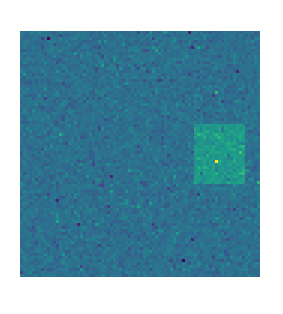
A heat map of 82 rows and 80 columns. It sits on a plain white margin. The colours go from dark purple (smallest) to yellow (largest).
In the middle right lies a patch that is higher than the rest. The values are skewed, with a long tail toward high values. No regular stripes run through it. The middle right is the ninth with the highest average.
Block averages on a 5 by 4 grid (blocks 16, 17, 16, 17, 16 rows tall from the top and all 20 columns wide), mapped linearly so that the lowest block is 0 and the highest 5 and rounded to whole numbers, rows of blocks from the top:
0000
0001
0015
0001
0000
